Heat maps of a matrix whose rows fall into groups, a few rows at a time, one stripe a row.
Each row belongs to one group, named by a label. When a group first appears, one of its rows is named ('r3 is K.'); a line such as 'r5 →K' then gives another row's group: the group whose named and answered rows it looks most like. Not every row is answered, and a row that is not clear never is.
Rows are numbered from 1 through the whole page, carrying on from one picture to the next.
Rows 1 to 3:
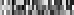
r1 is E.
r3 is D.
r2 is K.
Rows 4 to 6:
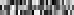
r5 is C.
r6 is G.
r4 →D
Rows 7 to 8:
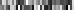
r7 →K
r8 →G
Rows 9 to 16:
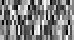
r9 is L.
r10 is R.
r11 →C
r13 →L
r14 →G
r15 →G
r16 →D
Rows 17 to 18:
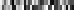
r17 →D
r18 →E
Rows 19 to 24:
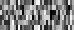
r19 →G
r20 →K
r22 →L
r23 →C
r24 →G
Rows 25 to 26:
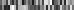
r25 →R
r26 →C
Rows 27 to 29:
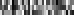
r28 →R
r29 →E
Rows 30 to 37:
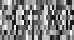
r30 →K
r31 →R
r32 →E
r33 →L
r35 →K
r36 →R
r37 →L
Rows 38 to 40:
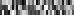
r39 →R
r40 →C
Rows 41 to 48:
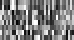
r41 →C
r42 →C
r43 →D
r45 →D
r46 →L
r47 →E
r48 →G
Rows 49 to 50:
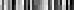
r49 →E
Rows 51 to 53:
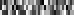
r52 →K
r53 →L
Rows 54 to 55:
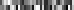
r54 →K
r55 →G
